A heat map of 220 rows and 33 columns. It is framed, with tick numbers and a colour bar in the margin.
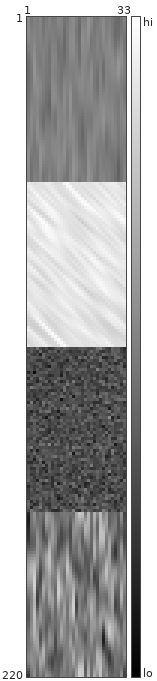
The table splits into 4 rows of 1 panel. Panel 1,1: middling, streaked downward, faint in contrast. Panel 2,1: very high, slanting down to the right, faint in contrast. Panel 3,1: low, fine-grained. Panel 4,1: middling, streaked downward, strong in contrast.
